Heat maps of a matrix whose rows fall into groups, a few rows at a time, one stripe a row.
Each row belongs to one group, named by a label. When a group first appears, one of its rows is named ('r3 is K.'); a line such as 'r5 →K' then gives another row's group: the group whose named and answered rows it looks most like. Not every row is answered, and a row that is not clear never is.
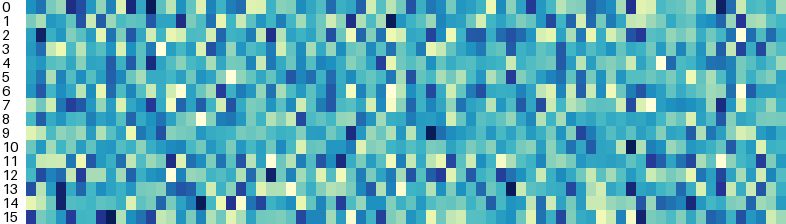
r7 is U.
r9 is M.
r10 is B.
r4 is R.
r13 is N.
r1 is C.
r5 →B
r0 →U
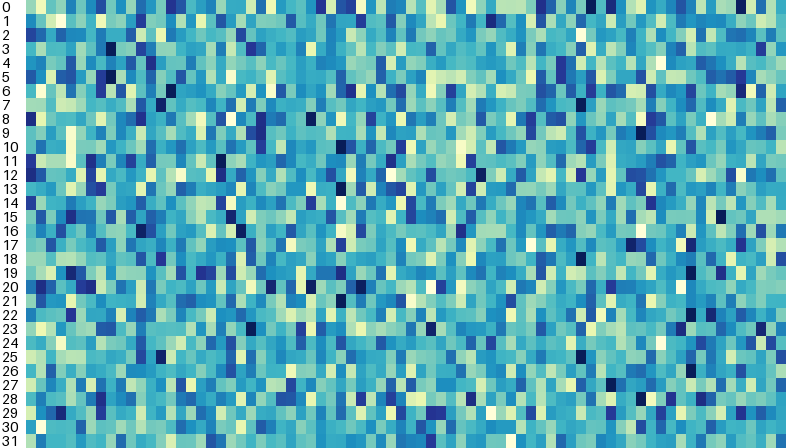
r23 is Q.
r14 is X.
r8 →X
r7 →M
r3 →Q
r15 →U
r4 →R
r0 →C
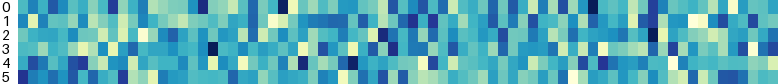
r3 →Q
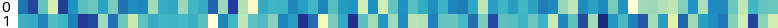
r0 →U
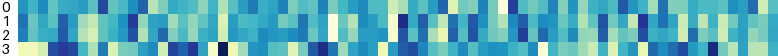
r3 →U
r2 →X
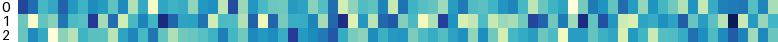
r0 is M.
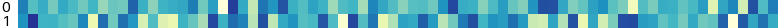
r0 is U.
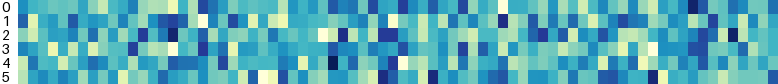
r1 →N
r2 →C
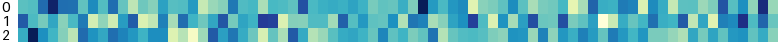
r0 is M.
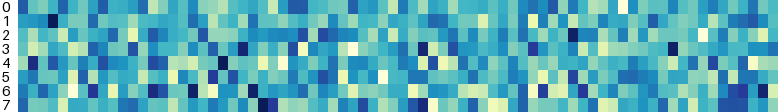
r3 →Q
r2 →B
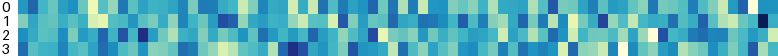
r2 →R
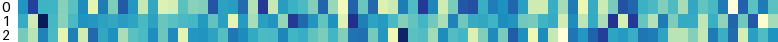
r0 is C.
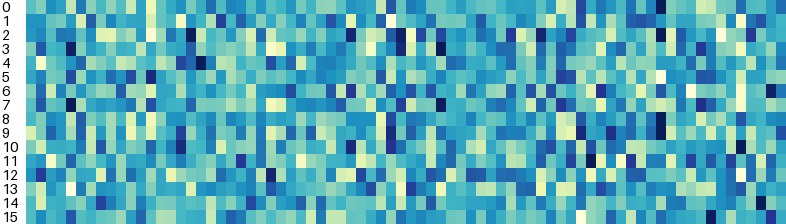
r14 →Q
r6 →B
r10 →C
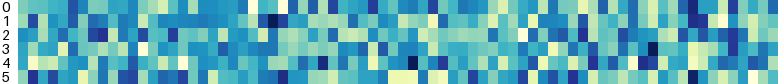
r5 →X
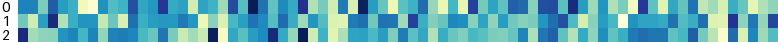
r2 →X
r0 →X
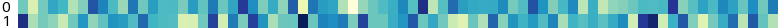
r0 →Q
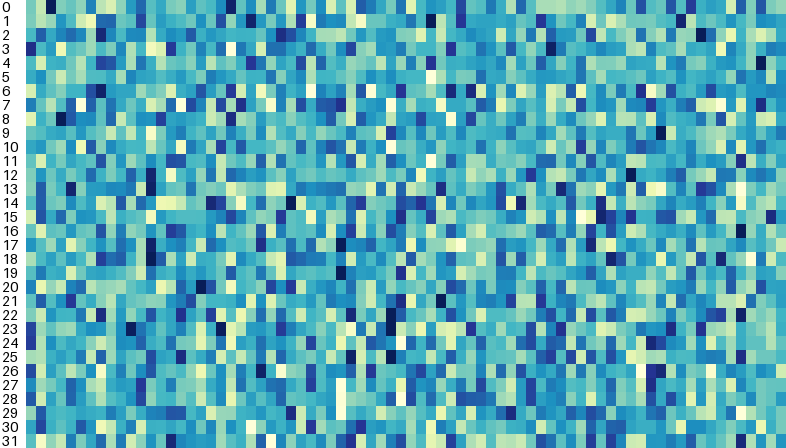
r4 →Q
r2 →X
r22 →C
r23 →X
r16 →C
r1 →Q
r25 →C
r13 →R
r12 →U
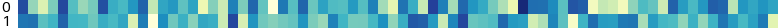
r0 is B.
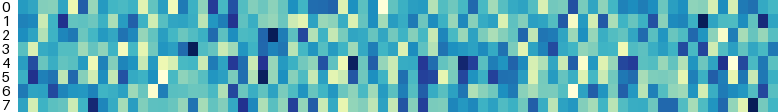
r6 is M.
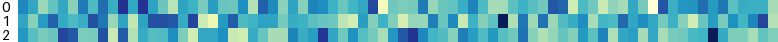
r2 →U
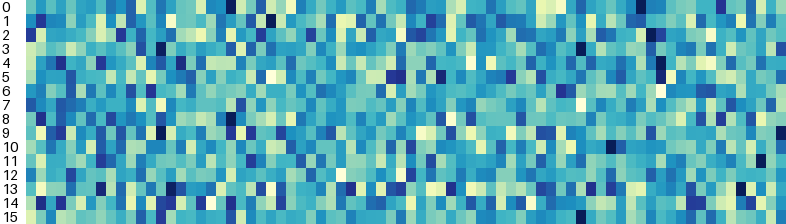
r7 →M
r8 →U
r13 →C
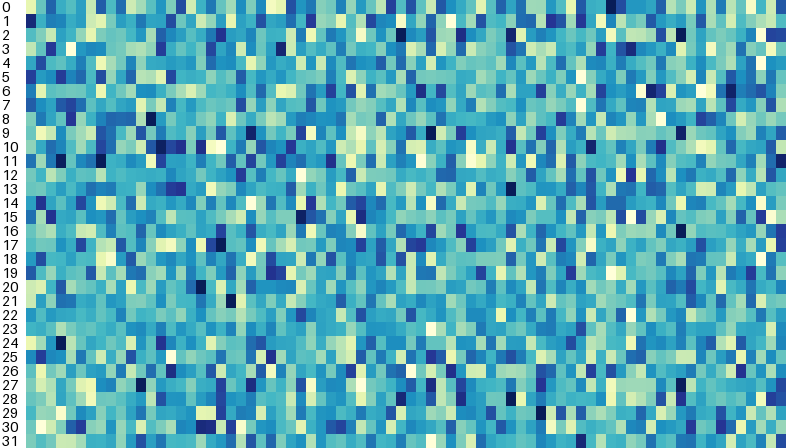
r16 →Q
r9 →Q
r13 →N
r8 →R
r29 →N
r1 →X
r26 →C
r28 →Q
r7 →M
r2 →Q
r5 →M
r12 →B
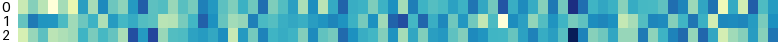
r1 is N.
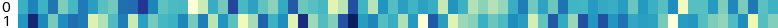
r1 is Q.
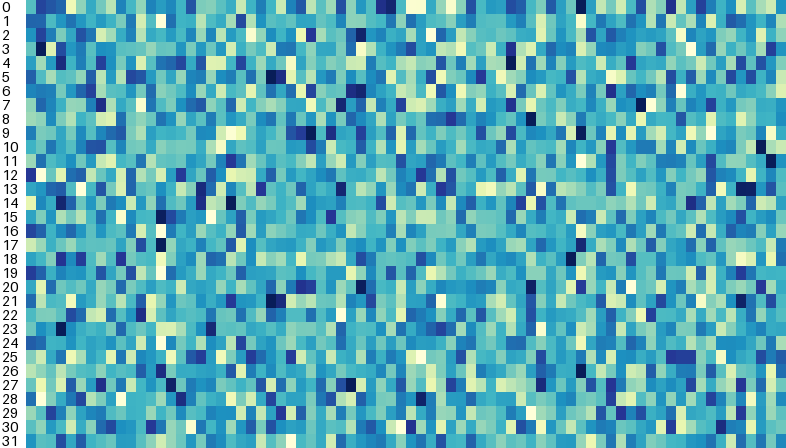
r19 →M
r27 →C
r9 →B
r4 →N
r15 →N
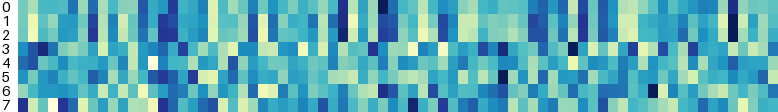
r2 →C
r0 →C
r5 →N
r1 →C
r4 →M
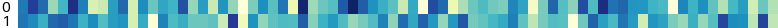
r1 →M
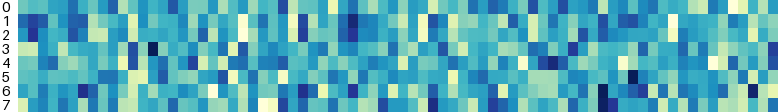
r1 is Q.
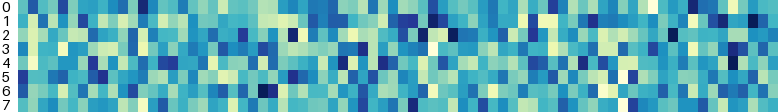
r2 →Q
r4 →C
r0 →R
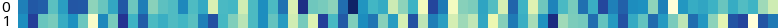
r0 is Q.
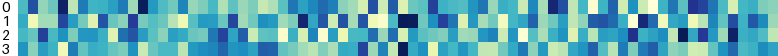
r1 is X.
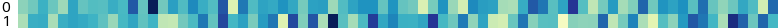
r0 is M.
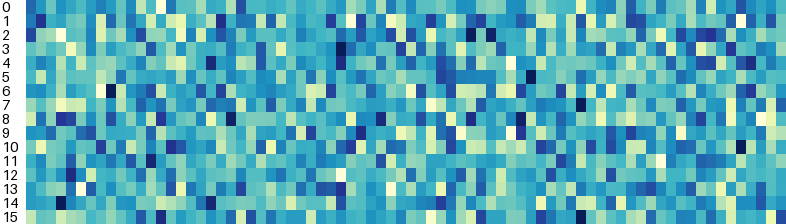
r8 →U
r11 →R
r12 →X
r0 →M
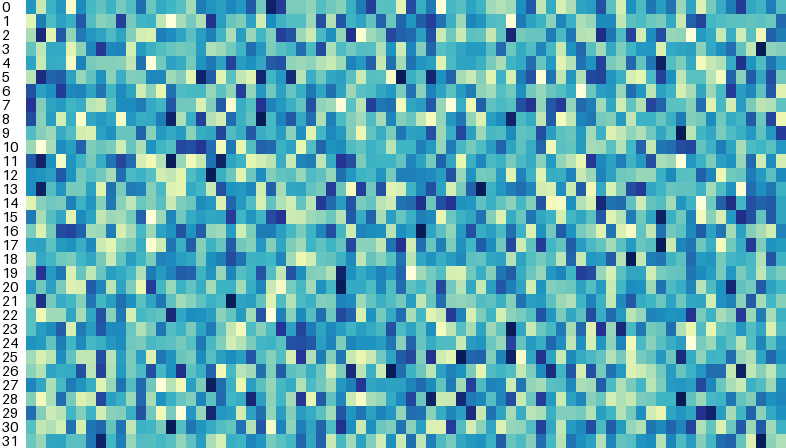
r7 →X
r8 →N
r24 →B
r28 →Q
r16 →U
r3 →Q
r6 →M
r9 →Q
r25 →Q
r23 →B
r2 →B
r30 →C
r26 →C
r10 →U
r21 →U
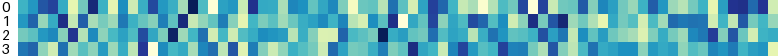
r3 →M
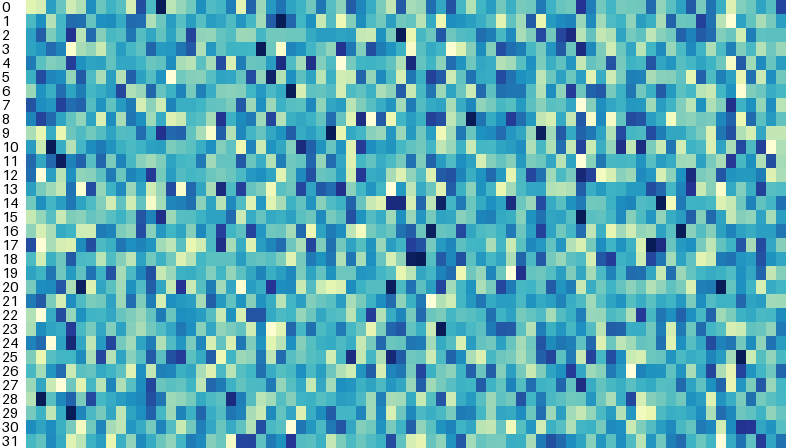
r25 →C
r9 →N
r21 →M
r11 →M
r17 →X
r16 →Q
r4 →X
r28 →U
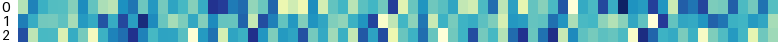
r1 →R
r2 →X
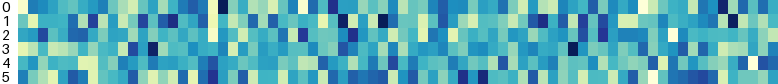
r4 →Q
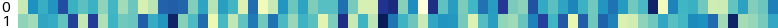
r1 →C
